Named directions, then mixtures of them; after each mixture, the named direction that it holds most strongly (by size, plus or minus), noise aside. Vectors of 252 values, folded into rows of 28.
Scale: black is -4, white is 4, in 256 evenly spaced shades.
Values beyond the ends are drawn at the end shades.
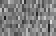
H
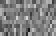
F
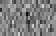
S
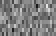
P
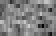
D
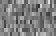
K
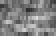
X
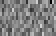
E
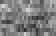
X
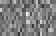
S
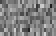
K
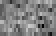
D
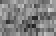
X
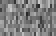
K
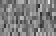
K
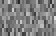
E
